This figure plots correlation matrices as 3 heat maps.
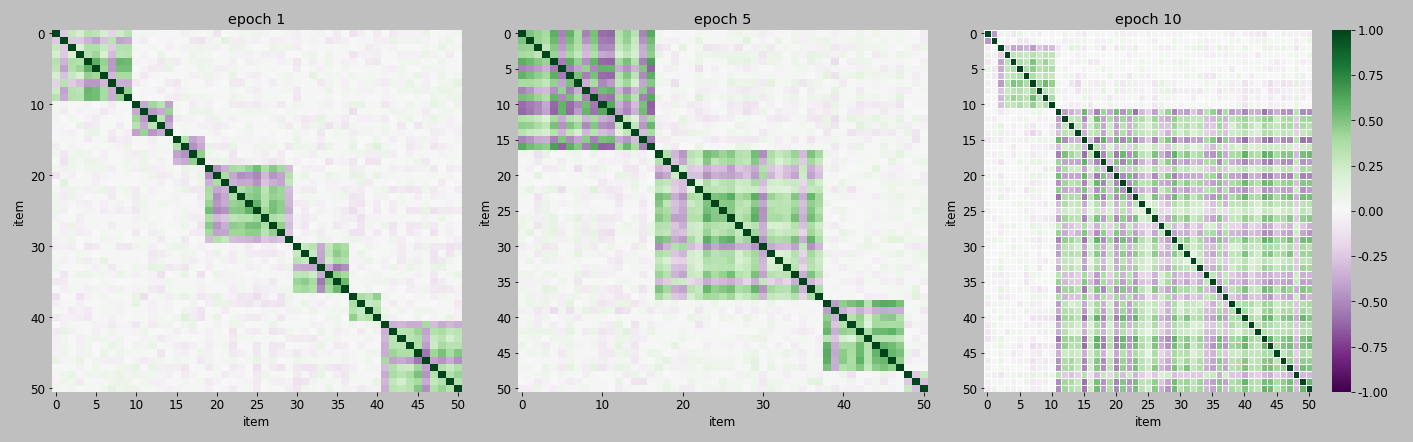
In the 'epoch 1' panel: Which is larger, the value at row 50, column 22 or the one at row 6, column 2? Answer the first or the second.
the second
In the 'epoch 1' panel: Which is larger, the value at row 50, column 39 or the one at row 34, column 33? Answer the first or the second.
the first
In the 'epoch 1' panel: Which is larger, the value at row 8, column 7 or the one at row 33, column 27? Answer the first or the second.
the second
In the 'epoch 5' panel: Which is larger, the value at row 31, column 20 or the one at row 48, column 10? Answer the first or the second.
the second
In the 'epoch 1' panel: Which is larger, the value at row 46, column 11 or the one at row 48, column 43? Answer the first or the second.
the second
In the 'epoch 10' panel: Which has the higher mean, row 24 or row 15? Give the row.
24
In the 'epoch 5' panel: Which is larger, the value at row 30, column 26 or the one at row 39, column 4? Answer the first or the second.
the second
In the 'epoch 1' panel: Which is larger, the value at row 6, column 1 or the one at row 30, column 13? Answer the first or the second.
the second
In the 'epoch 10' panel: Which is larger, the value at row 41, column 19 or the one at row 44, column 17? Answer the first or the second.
the second
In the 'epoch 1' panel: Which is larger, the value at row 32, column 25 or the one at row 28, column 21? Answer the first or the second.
the first
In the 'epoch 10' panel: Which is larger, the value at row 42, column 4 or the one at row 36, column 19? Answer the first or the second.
the second
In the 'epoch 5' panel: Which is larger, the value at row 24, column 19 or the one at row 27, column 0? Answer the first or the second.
the second
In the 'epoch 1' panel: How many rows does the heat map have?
51
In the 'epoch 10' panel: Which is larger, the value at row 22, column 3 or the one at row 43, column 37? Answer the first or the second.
the first
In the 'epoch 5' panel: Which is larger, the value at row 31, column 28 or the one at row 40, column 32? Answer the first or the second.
the first
